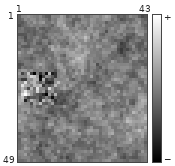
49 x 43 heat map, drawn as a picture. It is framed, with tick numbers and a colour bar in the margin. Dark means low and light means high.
A few values lie far out on both sides of the bulk. Neither half mirrors the other. In the middle left lies a patch that is rougher than the rest. Values change most from cell to cell in the middle left. There is no overall slope.
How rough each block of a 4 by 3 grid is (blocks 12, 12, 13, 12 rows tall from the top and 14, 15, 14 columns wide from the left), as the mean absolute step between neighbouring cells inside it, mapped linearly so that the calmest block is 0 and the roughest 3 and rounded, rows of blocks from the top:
000 / 300 / 300 / 000
